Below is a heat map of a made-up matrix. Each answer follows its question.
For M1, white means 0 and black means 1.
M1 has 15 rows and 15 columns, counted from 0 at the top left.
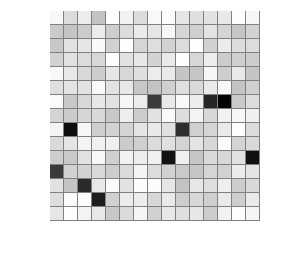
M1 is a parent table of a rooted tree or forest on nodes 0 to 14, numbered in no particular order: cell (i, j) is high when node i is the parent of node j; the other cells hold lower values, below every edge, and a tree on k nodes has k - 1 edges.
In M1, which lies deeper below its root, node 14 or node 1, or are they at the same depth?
node 1
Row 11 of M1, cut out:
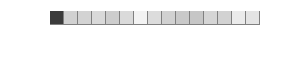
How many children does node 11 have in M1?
1
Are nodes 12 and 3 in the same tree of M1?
no
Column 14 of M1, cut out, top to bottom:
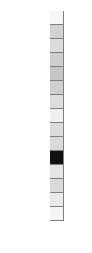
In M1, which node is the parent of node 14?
10
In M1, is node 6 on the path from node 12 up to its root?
yes
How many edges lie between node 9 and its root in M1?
2
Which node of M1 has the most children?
6
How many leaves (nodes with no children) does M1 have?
9
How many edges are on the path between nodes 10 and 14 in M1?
1
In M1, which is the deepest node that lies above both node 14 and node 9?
10
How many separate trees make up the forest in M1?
5
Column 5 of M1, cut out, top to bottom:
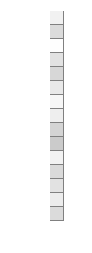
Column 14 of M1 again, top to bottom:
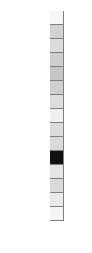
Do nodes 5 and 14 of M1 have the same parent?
no
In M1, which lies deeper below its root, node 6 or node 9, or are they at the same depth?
node 9
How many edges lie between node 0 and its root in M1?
2
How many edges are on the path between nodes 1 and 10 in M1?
2
